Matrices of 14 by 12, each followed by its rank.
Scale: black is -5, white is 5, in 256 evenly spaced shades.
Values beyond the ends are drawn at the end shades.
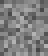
full rank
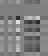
one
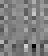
two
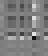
one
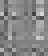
two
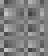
one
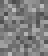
full rank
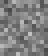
full rank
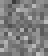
full rank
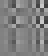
one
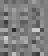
two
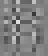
two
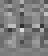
two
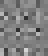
two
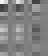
one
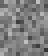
full rank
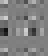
one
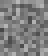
full rank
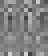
two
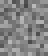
full rank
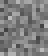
full rank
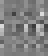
two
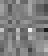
two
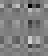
one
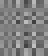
one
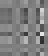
one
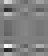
one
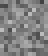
full rank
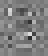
two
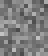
full rank
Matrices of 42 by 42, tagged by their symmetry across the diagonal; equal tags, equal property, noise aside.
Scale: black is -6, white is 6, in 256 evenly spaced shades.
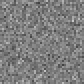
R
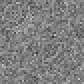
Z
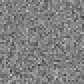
R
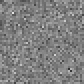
Z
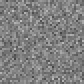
R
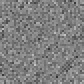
Z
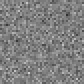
R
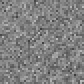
Z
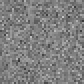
R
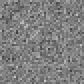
Z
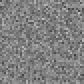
R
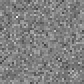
Z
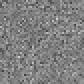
Z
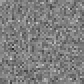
R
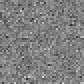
R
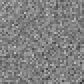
Z
